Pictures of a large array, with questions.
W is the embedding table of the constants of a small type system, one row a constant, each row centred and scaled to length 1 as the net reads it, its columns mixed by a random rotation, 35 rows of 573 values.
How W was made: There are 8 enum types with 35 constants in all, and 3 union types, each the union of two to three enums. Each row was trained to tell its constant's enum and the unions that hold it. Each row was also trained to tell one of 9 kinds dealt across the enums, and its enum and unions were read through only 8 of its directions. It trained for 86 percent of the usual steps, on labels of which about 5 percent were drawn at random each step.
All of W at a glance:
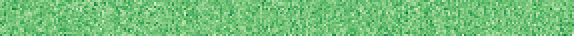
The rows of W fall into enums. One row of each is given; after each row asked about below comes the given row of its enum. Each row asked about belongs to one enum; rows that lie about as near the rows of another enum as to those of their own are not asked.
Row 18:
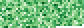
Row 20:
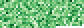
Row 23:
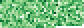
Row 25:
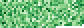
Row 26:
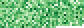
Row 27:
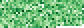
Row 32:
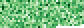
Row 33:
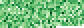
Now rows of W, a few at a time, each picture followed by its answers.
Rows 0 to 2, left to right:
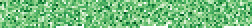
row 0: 18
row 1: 26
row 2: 20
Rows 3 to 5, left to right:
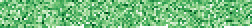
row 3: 33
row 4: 20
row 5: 33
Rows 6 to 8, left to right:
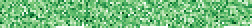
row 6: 25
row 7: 26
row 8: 18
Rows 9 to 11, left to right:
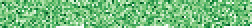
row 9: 18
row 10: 32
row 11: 23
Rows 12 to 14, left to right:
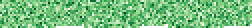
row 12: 32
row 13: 32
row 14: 26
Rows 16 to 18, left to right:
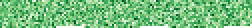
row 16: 26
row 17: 27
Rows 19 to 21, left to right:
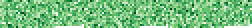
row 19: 20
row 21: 32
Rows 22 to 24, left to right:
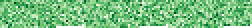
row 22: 20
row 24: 23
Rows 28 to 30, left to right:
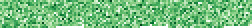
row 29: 18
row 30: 27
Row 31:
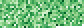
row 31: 33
